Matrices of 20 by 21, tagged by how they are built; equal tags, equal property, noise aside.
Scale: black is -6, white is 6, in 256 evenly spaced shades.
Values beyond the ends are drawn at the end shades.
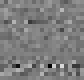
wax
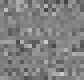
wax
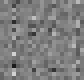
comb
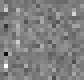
comb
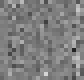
comb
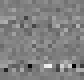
wax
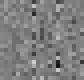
comb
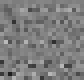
wax
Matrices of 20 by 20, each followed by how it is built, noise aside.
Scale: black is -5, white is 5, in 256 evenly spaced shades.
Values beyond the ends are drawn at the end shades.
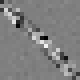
banded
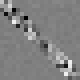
banded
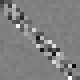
banded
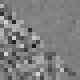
lower triangular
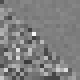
lower triangular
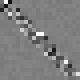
banded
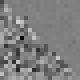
lower triangular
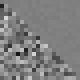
lower triangular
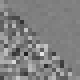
lower triangular
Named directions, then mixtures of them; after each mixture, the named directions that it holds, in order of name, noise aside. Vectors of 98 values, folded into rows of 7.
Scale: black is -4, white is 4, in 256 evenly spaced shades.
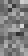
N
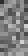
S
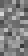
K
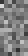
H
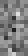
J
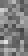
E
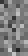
H, J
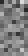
K, N, S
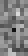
J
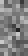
E, N, S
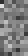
H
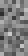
K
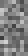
E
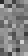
H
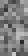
E, J, S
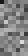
H, K, S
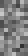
J, K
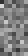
H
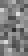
E, J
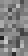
E, J, K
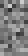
H, N, S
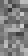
N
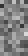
H, K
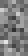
E, J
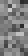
N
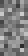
K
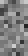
E, N, S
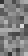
H, N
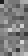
H, N, S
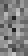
J
